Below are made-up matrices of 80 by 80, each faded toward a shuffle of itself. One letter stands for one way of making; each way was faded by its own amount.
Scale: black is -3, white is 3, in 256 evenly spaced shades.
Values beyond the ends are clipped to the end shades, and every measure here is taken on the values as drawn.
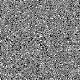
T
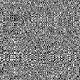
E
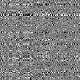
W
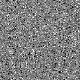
T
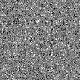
T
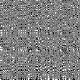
W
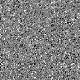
T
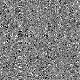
T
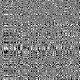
W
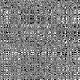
W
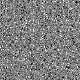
T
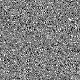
T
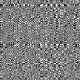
W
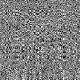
E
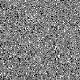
T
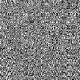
E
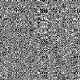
E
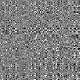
W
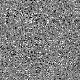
T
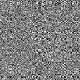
E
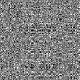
E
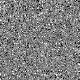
T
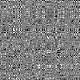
W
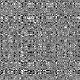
W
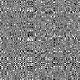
W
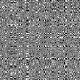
W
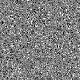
T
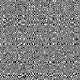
W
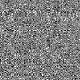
E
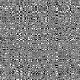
W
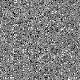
T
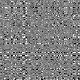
W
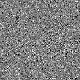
T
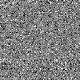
T
